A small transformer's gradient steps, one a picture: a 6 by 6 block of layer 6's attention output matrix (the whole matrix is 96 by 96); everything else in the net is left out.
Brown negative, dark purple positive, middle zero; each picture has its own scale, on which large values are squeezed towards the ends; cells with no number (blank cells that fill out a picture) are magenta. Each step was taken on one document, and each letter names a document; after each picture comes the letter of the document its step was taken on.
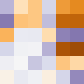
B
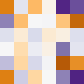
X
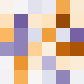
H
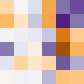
B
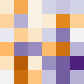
H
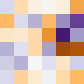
B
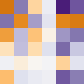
X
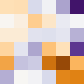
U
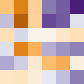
U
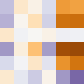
B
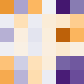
X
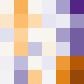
U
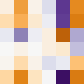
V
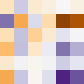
X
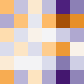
X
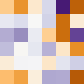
V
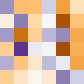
H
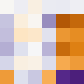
B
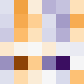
H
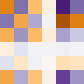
X
